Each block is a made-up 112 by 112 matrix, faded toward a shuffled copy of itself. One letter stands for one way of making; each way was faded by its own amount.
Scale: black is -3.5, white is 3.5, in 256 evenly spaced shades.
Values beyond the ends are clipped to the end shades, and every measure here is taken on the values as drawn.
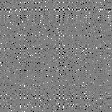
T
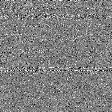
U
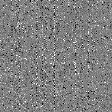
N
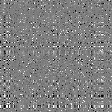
T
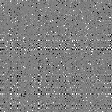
T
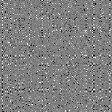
T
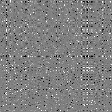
T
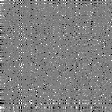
T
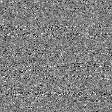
U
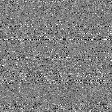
U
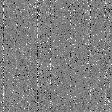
N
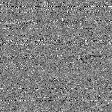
U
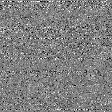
U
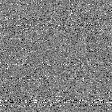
U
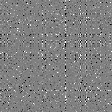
T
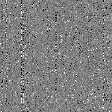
N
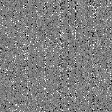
N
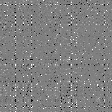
T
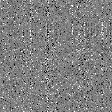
N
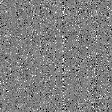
N
